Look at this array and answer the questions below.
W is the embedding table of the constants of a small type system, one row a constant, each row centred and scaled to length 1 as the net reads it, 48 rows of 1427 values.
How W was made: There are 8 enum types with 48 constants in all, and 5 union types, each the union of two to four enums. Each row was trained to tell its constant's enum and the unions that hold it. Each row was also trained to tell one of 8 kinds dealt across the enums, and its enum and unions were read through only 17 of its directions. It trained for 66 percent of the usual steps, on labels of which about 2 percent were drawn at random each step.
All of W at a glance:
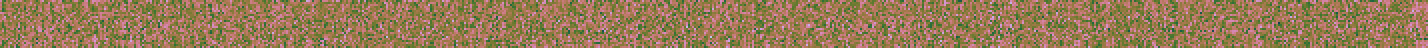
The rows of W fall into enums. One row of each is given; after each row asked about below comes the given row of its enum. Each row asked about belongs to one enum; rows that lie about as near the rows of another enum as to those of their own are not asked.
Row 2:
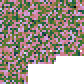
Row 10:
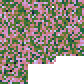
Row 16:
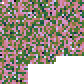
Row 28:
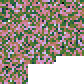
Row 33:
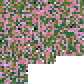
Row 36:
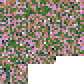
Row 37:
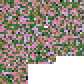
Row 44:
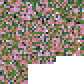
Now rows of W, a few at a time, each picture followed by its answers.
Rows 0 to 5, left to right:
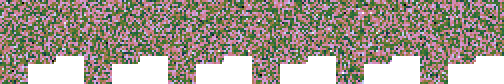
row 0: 16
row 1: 16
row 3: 10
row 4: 44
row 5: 10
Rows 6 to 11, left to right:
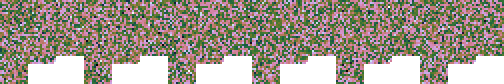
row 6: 10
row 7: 37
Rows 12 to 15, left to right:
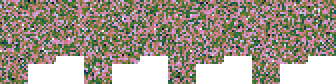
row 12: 2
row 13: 36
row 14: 33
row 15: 37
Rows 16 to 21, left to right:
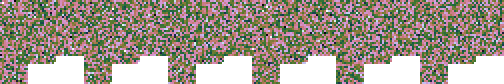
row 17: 36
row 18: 28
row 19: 36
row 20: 44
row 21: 44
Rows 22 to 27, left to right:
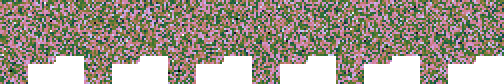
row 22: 28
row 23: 10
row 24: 2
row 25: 28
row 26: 10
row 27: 28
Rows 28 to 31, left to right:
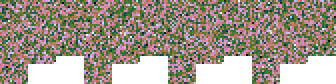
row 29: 16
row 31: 28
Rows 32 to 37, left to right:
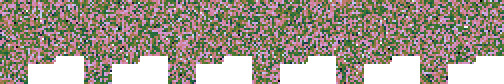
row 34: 28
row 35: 16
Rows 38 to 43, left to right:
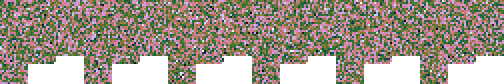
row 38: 16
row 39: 16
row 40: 37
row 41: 44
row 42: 10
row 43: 37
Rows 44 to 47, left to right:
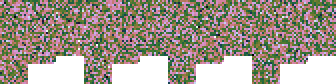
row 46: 37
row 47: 2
